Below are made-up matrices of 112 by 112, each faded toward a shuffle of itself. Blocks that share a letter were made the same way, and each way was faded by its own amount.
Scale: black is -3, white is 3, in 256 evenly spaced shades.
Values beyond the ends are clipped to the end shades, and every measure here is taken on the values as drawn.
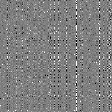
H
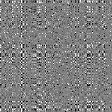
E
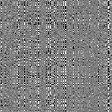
H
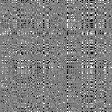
E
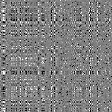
E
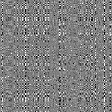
H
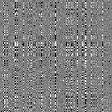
H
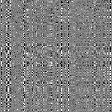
H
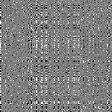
E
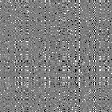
E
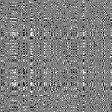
E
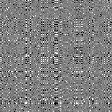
E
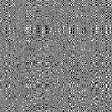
E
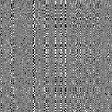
H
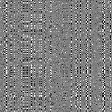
H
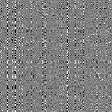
H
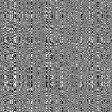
H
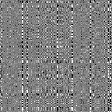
H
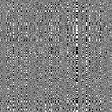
H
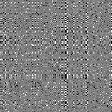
E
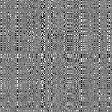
H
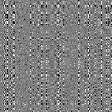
H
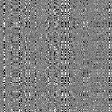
H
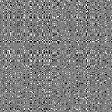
E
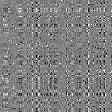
E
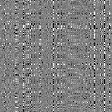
H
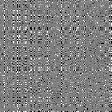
E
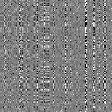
H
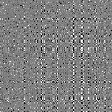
E
